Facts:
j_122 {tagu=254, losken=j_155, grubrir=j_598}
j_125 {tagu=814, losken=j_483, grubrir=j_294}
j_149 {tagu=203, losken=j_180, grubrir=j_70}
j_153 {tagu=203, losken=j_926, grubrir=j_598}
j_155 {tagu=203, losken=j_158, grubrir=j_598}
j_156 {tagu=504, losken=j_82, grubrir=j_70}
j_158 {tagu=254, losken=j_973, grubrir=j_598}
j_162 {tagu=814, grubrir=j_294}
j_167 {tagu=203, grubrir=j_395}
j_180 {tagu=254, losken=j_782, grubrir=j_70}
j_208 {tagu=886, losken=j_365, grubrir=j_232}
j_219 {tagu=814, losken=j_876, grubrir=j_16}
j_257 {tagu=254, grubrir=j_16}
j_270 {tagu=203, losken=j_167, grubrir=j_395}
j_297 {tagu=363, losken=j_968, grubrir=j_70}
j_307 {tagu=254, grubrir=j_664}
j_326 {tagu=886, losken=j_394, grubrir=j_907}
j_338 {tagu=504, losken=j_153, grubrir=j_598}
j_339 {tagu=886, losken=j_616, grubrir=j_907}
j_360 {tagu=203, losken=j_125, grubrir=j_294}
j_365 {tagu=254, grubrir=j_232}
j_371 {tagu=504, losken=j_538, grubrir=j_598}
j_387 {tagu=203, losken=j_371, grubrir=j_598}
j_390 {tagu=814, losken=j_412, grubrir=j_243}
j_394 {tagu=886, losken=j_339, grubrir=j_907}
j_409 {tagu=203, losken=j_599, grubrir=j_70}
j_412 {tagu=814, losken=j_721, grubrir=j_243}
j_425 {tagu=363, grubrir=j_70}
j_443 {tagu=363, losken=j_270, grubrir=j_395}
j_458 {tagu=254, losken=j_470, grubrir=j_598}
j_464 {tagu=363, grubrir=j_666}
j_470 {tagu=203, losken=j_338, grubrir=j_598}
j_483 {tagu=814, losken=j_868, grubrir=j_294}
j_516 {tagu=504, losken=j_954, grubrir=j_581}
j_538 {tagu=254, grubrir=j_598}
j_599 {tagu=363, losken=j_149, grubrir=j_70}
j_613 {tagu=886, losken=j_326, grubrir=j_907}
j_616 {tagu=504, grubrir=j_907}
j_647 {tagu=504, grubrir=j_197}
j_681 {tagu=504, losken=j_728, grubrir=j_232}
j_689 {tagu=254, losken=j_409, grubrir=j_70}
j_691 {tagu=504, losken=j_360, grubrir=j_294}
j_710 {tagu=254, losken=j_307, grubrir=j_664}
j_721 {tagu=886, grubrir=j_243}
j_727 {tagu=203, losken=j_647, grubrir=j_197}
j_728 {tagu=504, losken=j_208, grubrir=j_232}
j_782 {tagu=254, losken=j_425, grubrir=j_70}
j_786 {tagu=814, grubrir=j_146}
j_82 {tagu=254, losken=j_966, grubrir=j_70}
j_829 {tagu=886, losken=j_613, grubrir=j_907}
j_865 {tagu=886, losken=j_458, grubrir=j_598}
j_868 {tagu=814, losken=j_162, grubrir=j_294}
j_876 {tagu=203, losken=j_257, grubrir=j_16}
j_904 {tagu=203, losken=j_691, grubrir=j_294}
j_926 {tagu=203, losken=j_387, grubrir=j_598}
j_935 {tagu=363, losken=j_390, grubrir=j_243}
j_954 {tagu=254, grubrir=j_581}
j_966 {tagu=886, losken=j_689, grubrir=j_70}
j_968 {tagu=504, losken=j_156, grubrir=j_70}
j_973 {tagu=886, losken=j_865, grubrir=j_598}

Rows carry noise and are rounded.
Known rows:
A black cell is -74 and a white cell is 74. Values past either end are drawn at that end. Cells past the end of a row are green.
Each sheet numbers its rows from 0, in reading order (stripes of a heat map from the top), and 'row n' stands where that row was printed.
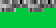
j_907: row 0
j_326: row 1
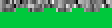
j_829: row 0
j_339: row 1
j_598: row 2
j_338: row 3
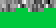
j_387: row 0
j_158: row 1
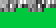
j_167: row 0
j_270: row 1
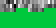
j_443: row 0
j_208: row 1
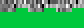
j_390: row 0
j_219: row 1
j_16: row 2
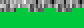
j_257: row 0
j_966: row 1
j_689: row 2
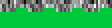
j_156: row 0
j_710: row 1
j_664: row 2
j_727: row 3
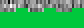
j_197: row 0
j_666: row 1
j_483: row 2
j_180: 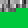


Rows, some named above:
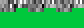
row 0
j_270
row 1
j_390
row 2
j_412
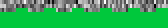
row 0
j_616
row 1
j_904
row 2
j_598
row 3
j_954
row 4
j_876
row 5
j_935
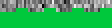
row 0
j_125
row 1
j_243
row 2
j_710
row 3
j_257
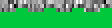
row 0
j_395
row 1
j_162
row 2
j_167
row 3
j_598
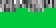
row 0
j_681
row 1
j_294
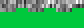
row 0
j_360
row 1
j_307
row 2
j_365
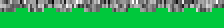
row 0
j_394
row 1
j_70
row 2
j_647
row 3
j_691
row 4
j_721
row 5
j_360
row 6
j_516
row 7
j_232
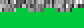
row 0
j_581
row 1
j_360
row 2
j_167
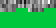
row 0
j_691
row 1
j_728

